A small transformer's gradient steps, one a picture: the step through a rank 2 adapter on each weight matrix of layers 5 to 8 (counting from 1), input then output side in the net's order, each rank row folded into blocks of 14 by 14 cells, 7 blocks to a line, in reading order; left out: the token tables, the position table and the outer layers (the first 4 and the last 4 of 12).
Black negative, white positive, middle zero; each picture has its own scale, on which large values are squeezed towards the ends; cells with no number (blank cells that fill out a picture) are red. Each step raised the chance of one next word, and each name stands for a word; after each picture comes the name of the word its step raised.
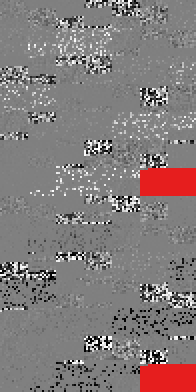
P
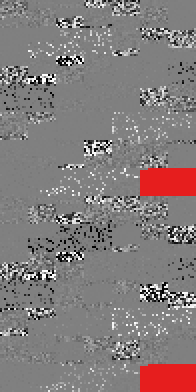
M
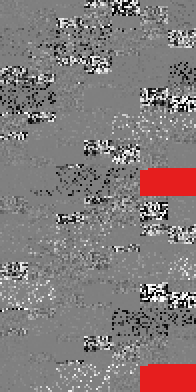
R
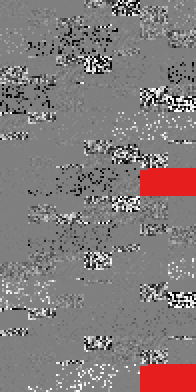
R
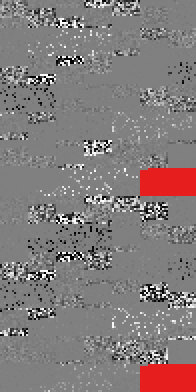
M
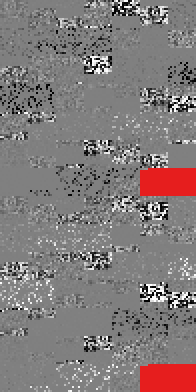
R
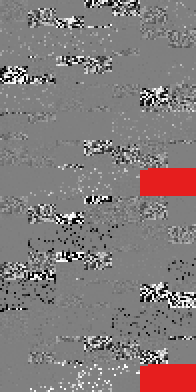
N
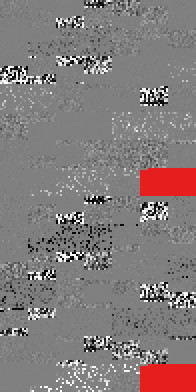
N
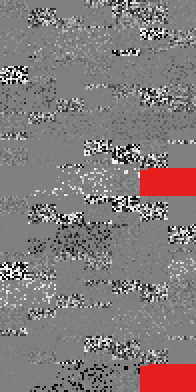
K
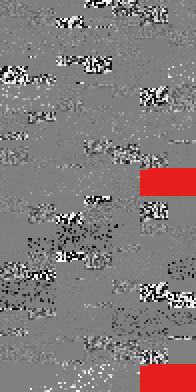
N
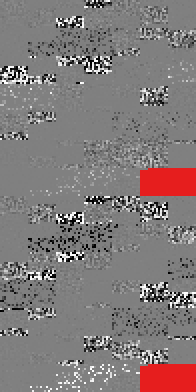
N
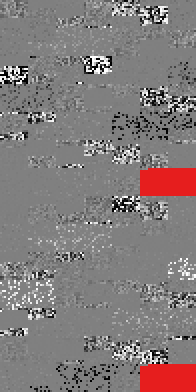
K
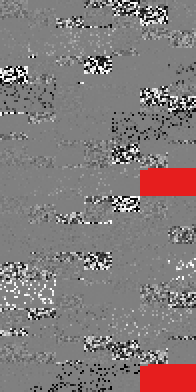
K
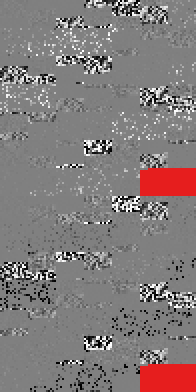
P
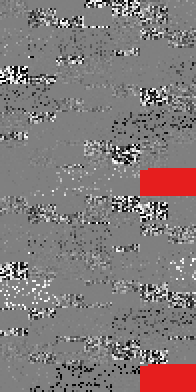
K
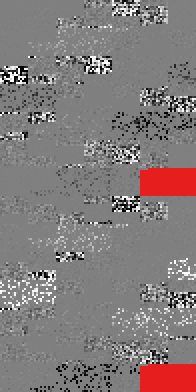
K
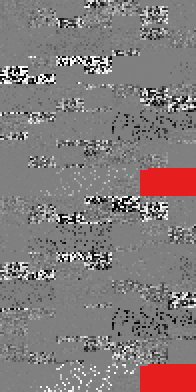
N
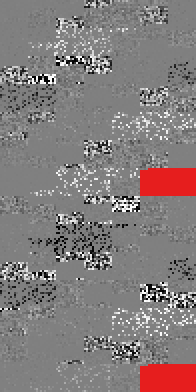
M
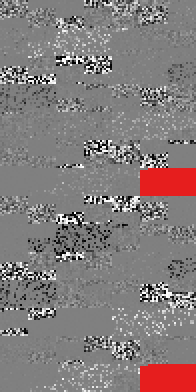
M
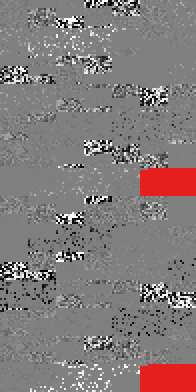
N
